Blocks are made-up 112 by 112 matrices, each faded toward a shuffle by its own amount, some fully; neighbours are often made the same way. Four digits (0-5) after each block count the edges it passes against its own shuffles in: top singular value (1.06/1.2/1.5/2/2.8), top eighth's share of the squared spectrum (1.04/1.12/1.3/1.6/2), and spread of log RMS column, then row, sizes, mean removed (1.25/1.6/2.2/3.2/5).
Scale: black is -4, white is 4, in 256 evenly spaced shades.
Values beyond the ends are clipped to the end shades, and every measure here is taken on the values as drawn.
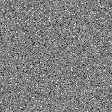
2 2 0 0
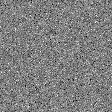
0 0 0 0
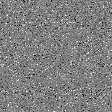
1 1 0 2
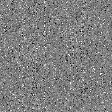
1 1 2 0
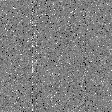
2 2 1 0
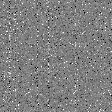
2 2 2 0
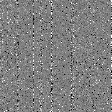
3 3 3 0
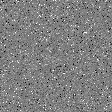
0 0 0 0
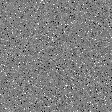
0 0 0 0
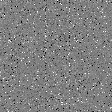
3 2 1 0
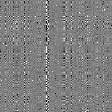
5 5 4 3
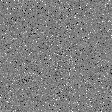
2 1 0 0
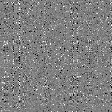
4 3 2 2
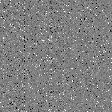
3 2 1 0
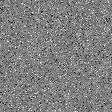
2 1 0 0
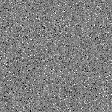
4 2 1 0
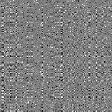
5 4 3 3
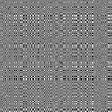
5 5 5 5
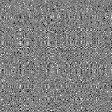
5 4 3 3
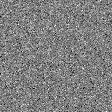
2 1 0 0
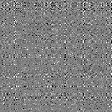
5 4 3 3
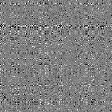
5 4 3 3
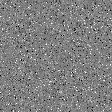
2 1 0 0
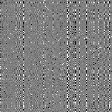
5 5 4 3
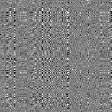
5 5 4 3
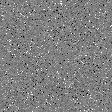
1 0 0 0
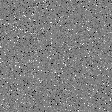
1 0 0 0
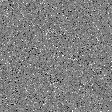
0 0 0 0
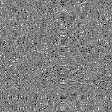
4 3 2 2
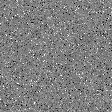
0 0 0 0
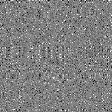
4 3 2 2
